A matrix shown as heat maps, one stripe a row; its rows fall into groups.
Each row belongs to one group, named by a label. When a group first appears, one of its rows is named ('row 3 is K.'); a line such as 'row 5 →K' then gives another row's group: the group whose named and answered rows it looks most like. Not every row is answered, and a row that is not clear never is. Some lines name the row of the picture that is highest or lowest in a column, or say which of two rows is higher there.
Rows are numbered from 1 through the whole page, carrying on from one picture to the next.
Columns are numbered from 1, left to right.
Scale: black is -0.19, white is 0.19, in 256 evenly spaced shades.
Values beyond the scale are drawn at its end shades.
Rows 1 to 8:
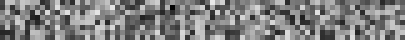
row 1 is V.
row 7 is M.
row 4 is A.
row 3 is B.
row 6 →M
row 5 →A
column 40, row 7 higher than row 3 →Yes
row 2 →M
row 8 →M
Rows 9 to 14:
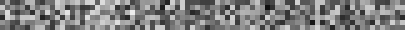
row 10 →M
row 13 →B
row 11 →B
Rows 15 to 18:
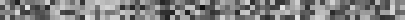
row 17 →A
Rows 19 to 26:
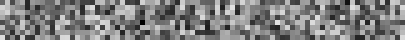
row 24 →M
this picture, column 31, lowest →22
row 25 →V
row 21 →A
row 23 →V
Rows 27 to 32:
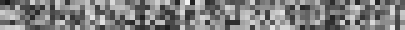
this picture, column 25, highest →28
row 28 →A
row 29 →A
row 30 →A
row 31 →M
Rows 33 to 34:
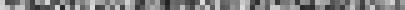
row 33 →B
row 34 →A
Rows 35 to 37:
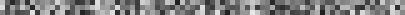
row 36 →B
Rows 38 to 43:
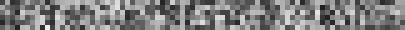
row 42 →M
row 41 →M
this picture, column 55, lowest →41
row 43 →V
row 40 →M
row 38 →V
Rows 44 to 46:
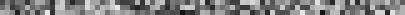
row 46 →B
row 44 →M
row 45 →V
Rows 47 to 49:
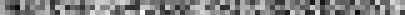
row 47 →B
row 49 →B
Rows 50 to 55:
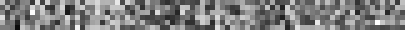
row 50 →B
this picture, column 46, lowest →55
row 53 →B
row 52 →M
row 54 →B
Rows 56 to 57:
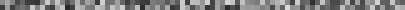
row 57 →M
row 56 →A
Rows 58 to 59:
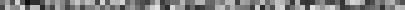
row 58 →A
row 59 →V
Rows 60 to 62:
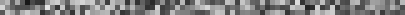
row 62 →V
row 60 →A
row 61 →B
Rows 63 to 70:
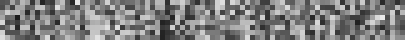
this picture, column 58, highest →64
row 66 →B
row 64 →M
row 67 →B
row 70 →B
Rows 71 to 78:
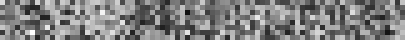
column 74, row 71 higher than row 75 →Yes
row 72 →A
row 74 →V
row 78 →M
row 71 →B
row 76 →B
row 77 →V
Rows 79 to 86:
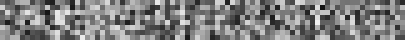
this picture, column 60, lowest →84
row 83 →M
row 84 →B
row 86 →A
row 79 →V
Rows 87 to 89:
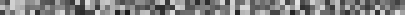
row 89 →M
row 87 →V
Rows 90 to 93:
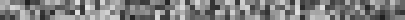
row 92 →V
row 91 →A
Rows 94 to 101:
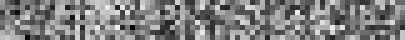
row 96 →V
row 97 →V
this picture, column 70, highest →101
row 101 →A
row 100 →B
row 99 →V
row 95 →M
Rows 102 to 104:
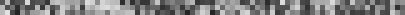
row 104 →B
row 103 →B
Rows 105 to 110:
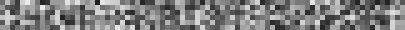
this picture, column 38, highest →109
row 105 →V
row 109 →M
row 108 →A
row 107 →M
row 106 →B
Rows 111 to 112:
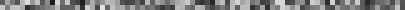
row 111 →V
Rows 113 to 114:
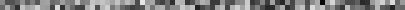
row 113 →B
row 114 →V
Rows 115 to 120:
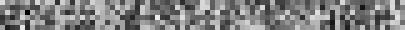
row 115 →B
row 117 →M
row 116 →B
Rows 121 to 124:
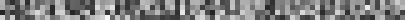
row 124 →B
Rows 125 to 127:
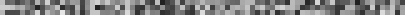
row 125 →B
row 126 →A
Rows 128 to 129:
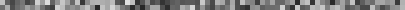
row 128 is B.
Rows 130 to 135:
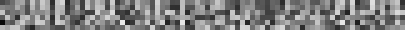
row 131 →M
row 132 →M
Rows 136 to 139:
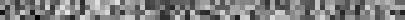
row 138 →V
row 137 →B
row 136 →B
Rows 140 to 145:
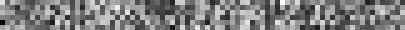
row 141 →B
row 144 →V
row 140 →A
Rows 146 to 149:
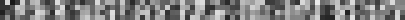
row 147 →M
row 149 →M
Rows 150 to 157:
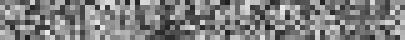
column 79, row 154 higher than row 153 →Yes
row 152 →A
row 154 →B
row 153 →V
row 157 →B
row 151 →A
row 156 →B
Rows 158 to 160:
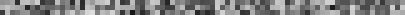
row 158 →V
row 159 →A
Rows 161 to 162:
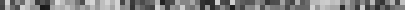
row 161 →V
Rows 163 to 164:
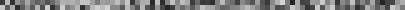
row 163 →V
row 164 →B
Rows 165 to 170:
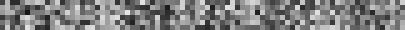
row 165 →M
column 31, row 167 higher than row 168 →No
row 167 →B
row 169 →M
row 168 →V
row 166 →A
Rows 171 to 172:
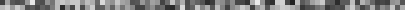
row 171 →V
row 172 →A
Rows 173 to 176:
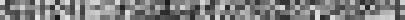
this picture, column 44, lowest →173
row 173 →B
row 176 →B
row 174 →V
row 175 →B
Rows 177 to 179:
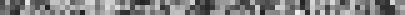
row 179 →V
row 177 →V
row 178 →V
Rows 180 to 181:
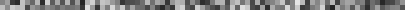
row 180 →V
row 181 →A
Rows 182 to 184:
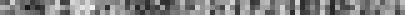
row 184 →A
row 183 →A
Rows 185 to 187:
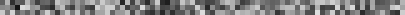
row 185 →V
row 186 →M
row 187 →B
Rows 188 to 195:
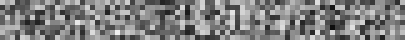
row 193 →A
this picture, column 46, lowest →189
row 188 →B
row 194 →B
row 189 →M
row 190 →A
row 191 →M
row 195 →V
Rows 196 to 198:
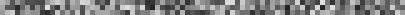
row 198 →V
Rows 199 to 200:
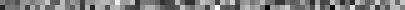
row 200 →M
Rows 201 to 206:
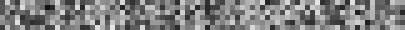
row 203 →M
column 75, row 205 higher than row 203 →No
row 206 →M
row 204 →A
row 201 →M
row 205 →A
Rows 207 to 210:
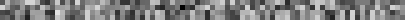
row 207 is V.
